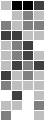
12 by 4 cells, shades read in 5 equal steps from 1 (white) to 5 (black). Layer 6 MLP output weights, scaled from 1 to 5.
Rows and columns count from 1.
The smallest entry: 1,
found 7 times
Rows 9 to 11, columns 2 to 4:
2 2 2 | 4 1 2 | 2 1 3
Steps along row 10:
up down up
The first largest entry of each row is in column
2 3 1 1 3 3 2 1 1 2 4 1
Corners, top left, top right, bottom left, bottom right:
2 4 3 2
